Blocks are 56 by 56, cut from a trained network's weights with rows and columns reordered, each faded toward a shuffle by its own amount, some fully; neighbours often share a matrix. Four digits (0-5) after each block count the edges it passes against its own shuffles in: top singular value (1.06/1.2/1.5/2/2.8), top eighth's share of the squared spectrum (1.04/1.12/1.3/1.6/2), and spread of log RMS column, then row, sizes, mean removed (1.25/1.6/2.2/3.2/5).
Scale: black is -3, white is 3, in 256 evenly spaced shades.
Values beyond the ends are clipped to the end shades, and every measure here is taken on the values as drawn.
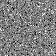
0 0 0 0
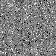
1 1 0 0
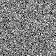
0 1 0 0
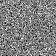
0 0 0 0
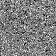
0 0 0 0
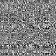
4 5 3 3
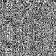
3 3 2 1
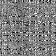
3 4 0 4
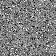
0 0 0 0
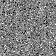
0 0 0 0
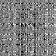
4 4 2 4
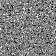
0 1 0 0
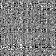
3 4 1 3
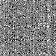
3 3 0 2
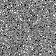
0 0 0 0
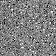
1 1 0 0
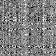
3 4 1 3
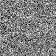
1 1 0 0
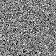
0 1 0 0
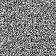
2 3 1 0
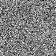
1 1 0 0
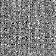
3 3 0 2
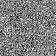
0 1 0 1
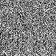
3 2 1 1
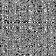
3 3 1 2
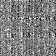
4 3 1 2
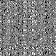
3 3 1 2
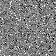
0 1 0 0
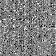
2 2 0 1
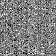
2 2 0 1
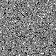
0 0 0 0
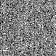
1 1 0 0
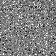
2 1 0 0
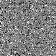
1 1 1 0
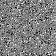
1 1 0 0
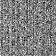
3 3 0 1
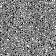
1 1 0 0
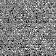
2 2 2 1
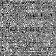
3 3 2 0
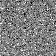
0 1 0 0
